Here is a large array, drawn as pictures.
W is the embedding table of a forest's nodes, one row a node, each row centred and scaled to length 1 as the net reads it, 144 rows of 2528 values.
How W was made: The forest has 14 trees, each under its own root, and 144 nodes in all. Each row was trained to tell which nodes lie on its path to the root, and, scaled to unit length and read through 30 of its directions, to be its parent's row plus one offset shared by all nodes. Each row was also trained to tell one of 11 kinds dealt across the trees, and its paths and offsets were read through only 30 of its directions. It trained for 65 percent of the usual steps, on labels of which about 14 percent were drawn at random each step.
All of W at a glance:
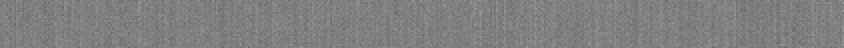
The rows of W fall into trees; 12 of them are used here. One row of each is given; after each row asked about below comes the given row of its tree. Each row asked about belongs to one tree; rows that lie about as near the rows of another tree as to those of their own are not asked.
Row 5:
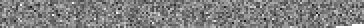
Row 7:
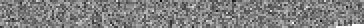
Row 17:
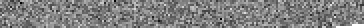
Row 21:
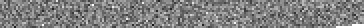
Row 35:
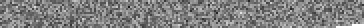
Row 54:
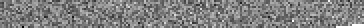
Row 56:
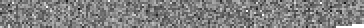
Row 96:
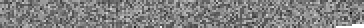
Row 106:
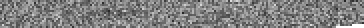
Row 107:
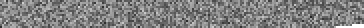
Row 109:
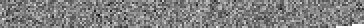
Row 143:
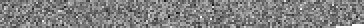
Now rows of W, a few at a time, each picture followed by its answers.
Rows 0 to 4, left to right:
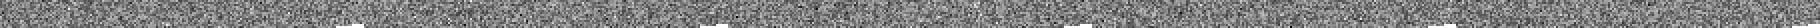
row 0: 21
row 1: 106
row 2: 106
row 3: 5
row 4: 109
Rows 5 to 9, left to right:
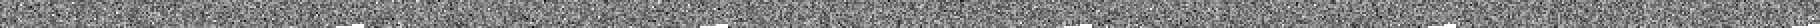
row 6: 54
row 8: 54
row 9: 35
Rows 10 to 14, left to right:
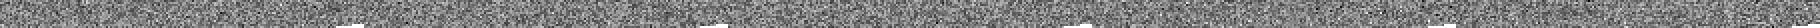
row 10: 5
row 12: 96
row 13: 21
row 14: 106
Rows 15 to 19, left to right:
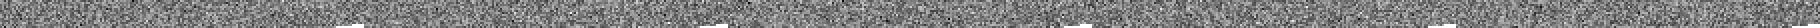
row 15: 21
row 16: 143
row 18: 54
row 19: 5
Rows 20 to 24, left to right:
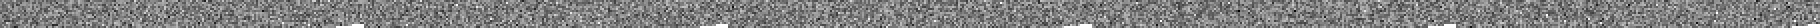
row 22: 7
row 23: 106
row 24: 35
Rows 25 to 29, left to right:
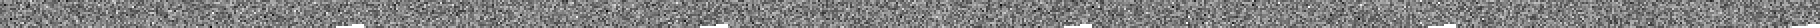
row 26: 143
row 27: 35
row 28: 54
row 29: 7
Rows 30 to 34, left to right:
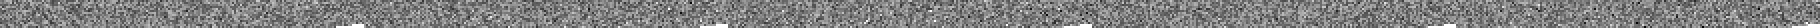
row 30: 5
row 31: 21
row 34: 7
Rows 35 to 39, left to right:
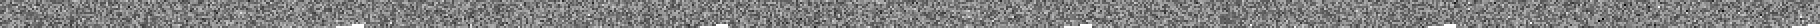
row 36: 106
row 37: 106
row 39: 35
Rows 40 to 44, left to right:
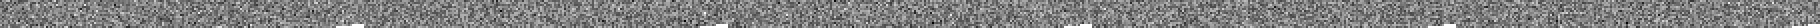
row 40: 7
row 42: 54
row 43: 17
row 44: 7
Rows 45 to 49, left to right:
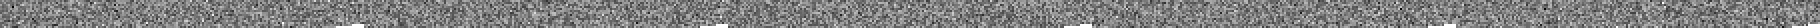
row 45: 7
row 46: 5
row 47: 54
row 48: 56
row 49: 56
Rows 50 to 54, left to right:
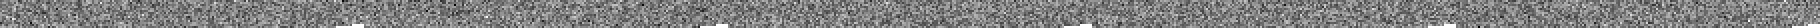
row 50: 56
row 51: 5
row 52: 143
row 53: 17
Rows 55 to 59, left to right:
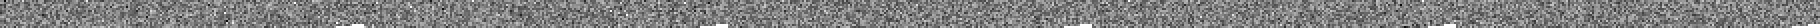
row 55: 5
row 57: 35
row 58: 109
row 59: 54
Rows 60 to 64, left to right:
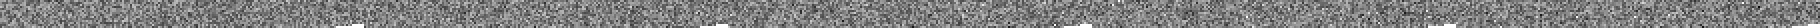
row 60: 107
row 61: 5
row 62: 21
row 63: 17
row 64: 7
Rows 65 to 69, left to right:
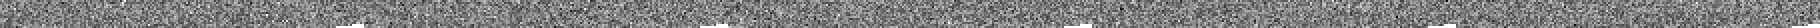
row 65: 54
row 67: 56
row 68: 106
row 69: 109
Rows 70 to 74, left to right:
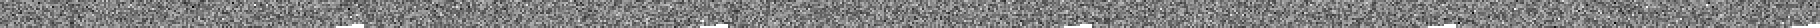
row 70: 35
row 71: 21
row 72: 17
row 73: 109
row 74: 56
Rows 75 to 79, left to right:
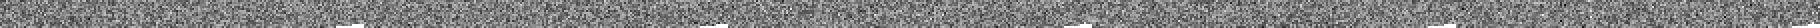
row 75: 109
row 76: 7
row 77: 35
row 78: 96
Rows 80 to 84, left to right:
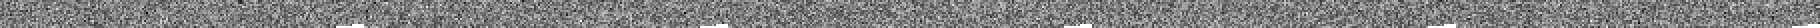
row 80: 54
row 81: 21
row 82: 106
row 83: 56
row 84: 7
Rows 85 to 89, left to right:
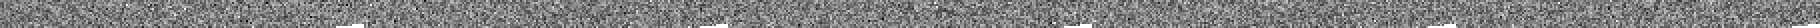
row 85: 54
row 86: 56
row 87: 56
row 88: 56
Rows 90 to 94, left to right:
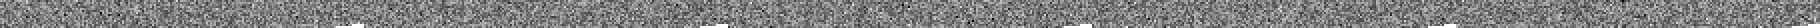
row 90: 17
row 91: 5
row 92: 5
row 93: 109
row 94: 143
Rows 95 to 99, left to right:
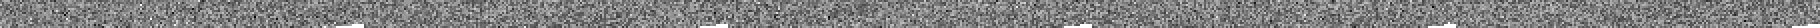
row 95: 7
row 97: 106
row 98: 54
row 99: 107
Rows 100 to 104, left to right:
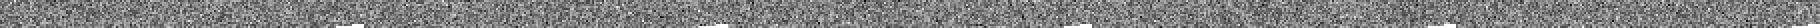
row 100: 5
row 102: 109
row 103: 17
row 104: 56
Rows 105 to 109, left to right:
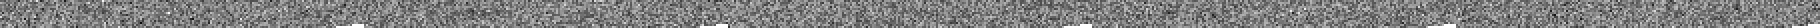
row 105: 21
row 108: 35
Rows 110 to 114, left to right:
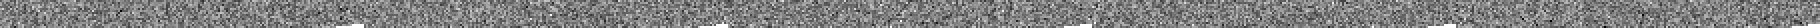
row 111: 56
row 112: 143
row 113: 5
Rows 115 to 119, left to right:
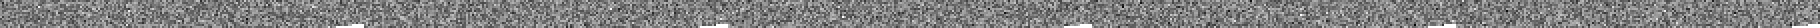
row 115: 7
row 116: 35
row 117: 7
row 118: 143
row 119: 109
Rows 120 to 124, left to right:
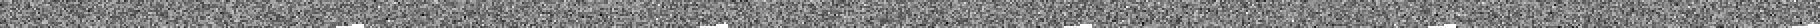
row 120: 5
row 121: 106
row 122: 96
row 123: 109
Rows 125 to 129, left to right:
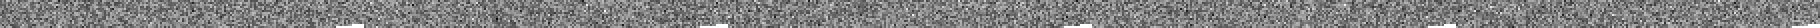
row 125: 21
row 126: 17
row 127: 106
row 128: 35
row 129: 35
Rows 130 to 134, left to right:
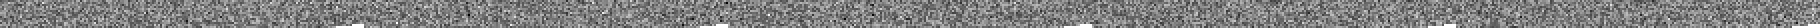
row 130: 143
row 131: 21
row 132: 7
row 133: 143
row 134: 5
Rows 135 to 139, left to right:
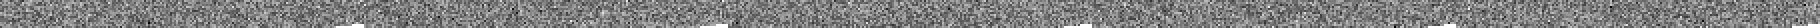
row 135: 7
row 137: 54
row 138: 56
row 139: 56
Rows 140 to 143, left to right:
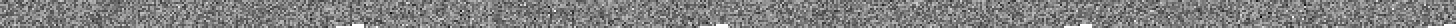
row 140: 96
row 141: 56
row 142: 96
